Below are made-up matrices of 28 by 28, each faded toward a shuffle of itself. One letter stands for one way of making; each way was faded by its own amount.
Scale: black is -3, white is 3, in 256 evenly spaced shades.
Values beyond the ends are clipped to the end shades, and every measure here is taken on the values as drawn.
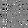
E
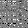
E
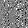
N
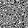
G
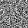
G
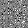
N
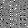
E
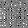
E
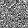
G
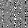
N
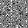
N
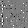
E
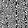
N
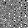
N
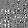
E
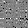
E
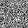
G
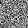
G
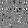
E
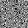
G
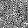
G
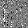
N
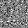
G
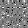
E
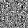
G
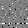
E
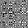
E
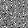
N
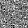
G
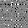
E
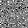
G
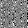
N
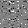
E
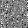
N
